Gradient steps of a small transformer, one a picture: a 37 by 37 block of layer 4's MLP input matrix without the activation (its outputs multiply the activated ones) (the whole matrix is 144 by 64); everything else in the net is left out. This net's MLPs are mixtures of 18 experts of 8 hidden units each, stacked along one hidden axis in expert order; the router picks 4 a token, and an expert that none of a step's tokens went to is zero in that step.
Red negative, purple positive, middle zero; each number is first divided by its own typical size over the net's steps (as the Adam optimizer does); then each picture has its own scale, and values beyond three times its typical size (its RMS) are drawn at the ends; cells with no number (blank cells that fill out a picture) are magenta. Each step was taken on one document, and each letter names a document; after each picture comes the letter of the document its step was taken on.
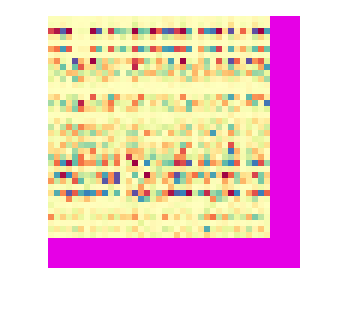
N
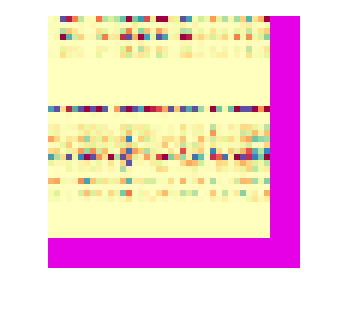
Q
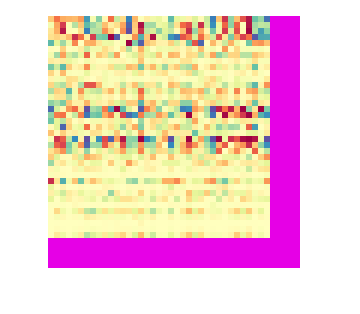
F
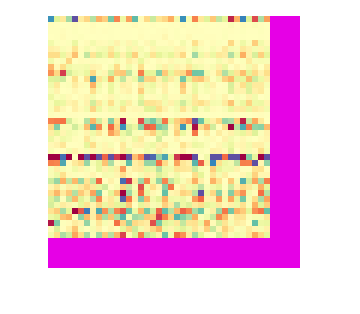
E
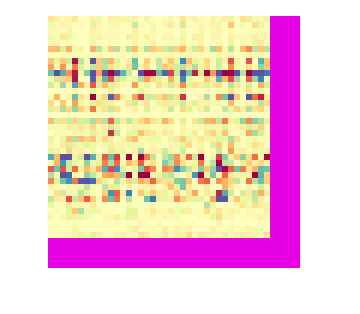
N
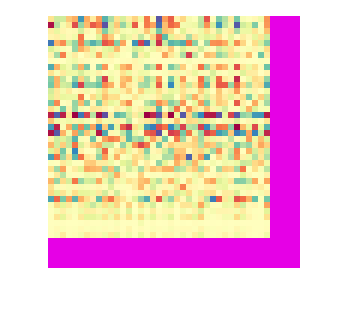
F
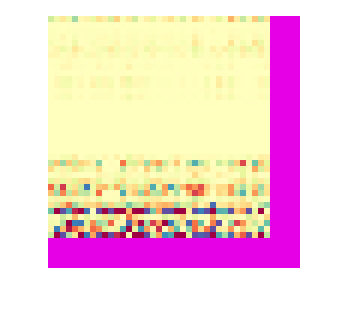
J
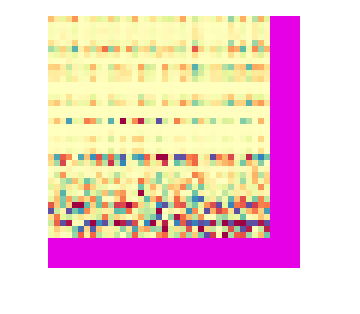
J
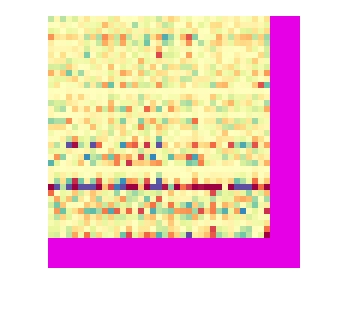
F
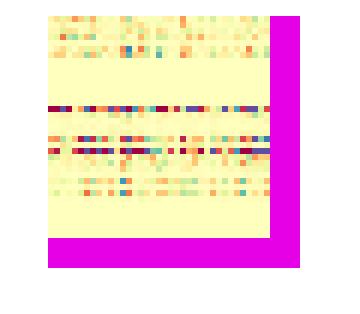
Q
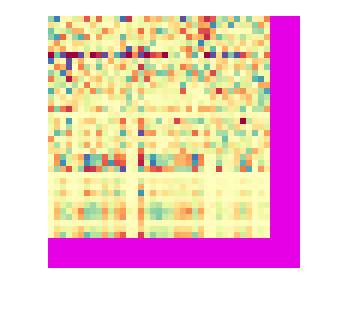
F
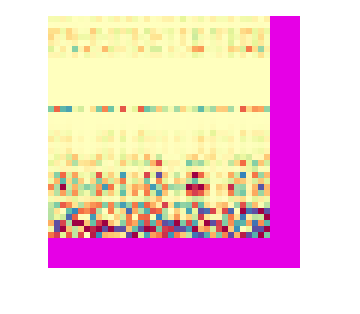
J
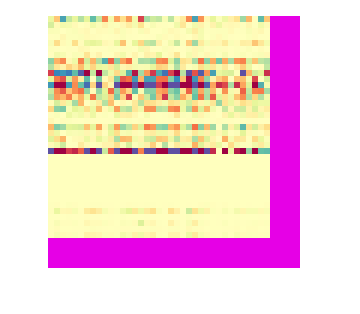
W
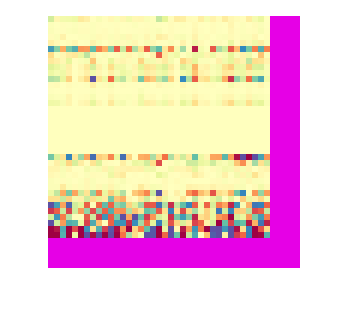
J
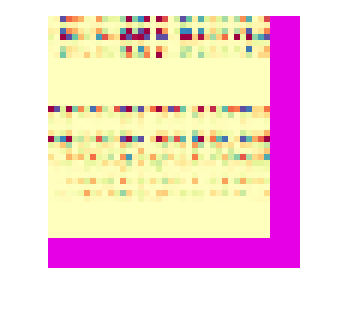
Q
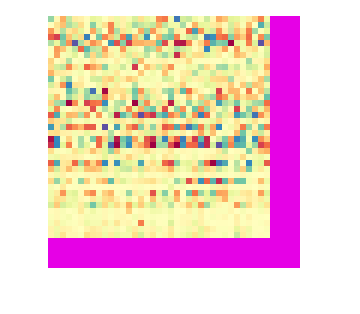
F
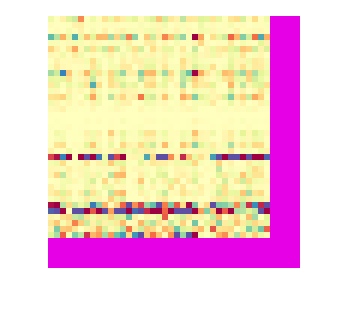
E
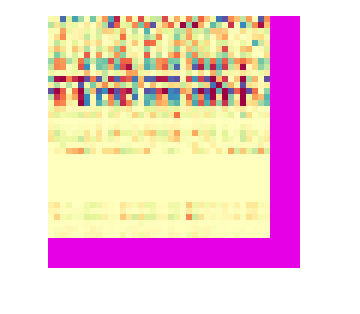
W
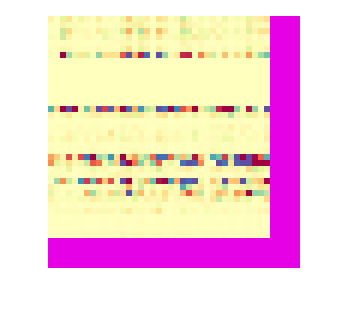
Q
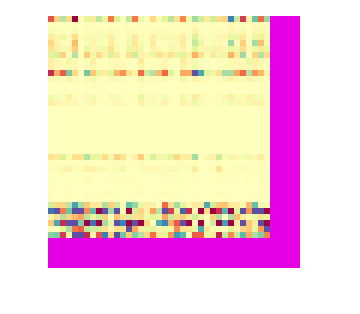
E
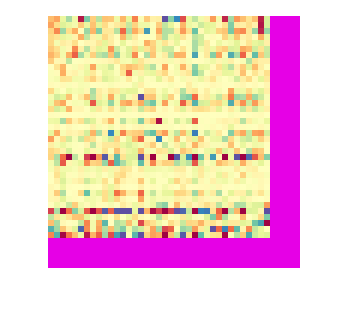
E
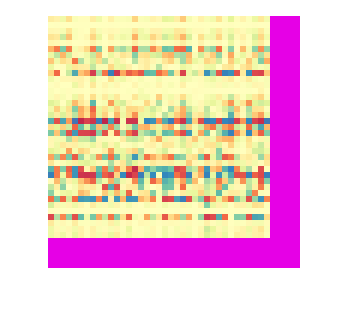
N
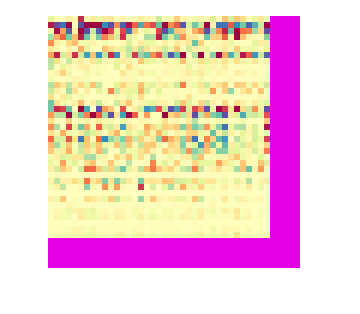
F
